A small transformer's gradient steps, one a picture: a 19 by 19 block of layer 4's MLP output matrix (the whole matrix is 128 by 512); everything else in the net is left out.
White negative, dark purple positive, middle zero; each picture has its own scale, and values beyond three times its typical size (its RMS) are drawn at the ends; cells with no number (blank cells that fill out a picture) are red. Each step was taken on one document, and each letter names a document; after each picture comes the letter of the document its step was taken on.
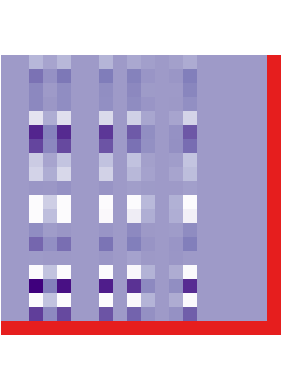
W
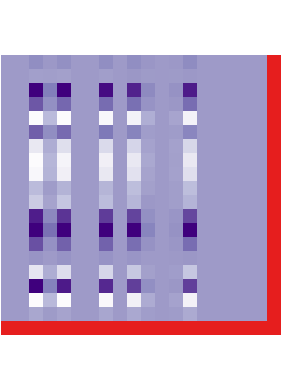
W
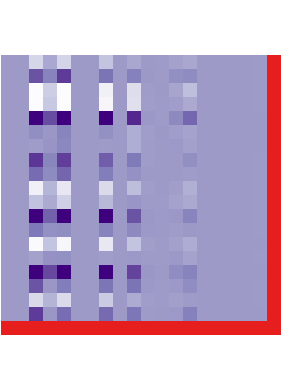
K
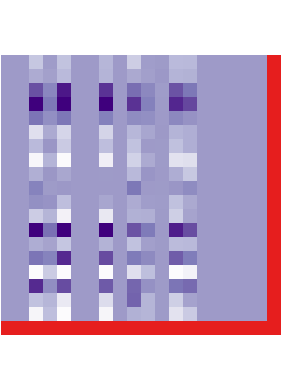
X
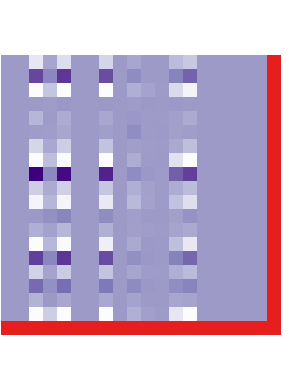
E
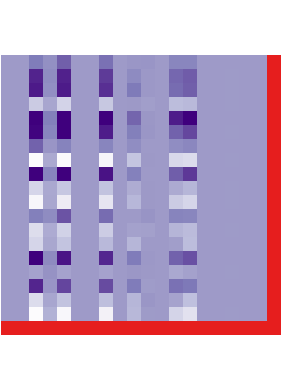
E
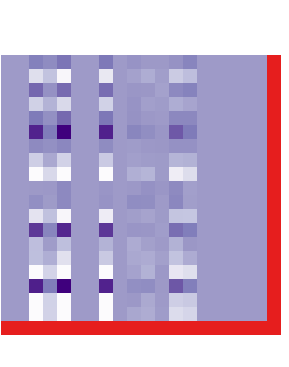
X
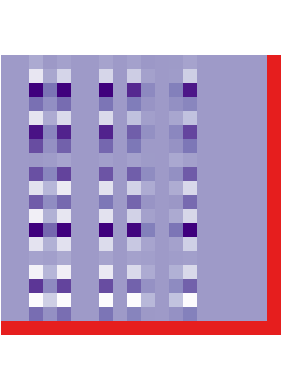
W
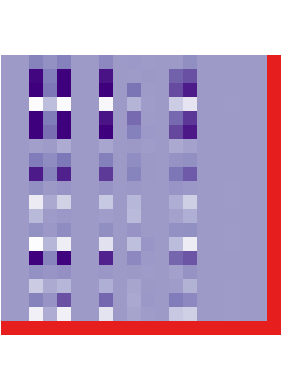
E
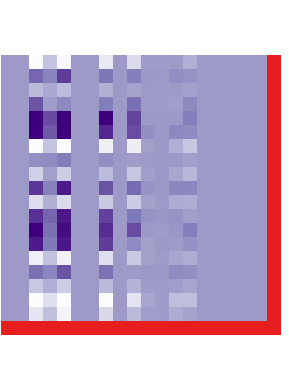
K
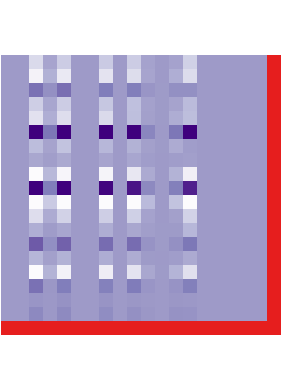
W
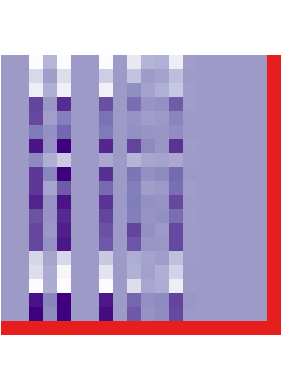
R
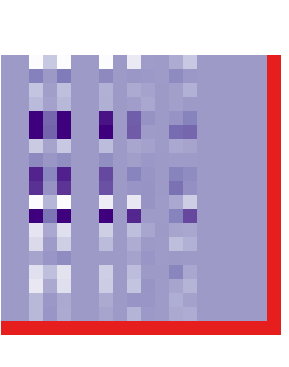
K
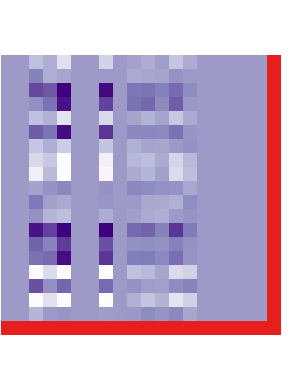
X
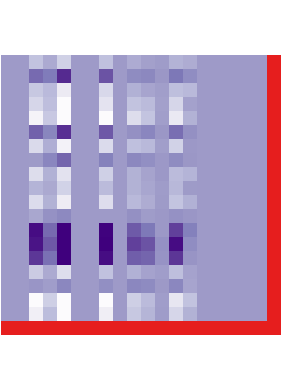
X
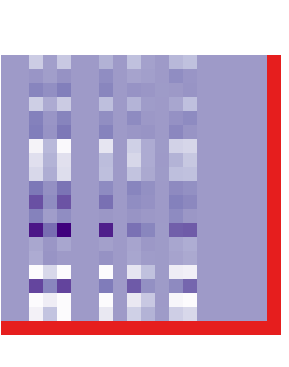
X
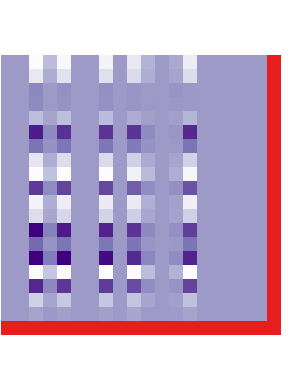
W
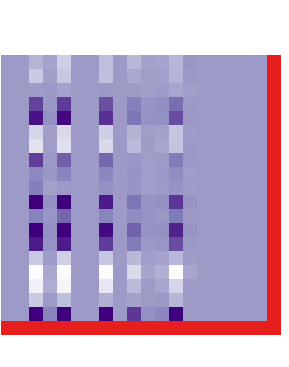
R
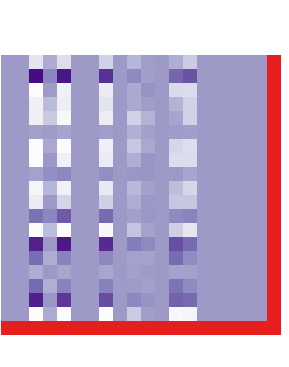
E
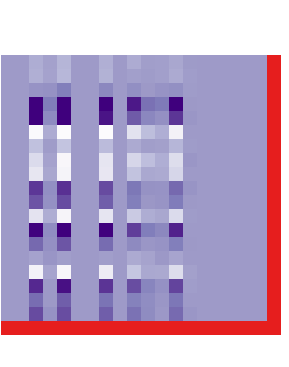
R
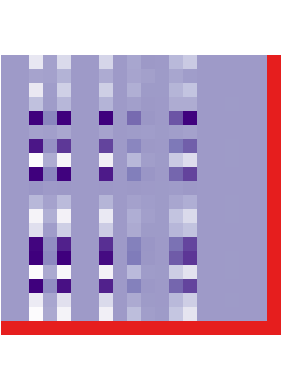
E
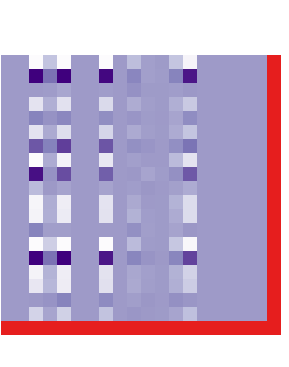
E
